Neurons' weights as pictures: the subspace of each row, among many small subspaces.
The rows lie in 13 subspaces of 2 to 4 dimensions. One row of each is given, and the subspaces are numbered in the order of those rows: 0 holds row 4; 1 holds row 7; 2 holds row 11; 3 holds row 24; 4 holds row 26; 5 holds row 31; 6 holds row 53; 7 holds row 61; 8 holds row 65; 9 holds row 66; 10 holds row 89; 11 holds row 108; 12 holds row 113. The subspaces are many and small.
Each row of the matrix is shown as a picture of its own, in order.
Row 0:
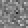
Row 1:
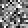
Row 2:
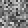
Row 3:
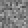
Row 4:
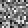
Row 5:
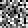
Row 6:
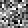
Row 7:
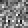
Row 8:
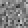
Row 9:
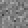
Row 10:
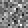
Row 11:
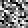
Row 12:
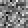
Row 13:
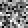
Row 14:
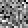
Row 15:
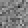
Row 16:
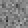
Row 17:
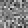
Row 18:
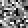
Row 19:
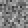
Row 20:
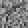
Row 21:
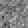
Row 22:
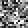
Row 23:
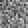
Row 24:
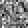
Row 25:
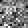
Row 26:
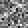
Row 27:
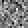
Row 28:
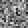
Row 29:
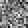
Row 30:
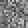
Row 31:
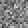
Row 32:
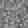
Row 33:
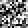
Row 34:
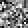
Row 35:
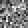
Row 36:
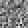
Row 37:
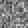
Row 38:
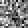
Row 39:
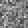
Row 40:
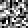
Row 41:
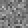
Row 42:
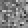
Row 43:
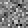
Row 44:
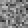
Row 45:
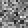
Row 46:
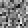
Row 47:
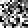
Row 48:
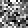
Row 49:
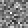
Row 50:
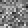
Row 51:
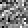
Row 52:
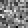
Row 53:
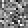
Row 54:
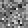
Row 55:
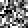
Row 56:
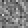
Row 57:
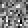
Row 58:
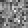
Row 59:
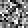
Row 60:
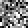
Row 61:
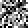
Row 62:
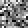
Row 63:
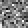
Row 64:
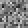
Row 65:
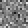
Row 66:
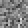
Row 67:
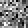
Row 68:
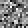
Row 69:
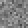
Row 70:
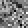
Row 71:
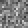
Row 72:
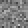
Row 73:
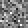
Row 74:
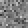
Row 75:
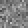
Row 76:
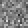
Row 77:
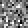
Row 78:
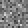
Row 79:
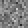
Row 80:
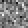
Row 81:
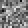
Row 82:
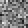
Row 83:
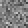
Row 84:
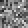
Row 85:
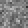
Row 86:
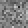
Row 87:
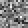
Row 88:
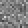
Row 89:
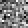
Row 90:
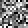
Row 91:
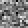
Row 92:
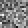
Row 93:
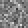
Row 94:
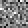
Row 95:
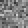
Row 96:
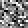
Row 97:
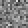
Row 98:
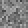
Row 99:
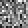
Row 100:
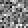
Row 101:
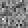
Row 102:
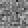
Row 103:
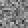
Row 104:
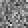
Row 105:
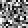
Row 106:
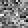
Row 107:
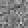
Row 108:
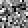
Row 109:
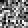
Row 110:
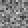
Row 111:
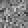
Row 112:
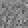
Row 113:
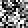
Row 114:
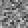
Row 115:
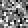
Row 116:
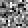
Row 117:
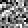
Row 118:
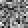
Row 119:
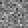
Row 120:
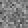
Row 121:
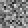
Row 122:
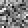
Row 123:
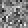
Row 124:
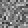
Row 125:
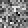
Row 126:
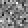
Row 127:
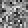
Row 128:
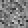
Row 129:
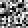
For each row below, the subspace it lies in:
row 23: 8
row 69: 5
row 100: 3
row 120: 10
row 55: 8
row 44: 10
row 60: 7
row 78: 2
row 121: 5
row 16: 1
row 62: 11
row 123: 12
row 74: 7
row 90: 7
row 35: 11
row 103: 1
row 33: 6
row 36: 9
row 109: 1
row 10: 4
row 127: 12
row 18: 1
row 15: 9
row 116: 2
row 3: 7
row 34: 5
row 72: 5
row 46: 9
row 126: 5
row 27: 4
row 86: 5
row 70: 5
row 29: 7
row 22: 12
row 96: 2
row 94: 8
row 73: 2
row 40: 2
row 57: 1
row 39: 7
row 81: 12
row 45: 12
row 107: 9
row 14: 10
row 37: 3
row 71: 1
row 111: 11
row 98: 12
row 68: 3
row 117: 5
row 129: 2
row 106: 12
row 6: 6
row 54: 6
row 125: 11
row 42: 10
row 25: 8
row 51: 5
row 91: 2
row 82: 7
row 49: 5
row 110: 6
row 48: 11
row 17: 5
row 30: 8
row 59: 3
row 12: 0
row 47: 10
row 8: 1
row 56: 3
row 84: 7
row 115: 1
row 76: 1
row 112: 1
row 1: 10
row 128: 6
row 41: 6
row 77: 1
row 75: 11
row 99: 10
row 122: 11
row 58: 0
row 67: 8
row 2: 11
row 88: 10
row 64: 10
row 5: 8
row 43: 4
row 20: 12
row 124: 0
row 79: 4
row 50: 8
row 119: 2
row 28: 11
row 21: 8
